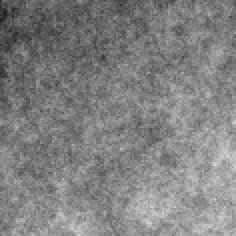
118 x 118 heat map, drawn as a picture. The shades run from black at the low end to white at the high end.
Ninth with the highest average: bottom right. Slope: up to the bottom right. Grain: blotchy. Stripes: none.
